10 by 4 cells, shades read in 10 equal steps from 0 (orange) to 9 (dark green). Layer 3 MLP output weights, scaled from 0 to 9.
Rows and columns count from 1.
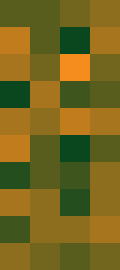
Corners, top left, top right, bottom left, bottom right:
6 4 4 5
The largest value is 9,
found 3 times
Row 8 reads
3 4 8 4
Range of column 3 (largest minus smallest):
9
